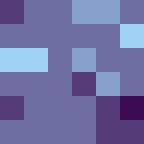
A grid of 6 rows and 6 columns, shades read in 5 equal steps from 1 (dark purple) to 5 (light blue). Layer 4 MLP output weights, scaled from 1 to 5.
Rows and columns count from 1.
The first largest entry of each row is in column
4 6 1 5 2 1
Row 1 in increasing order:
2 3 3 3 4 4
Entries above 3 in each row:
2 1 3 1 0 0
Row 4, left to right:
3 3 3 2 4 3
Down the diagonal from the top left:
2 3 3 2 2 2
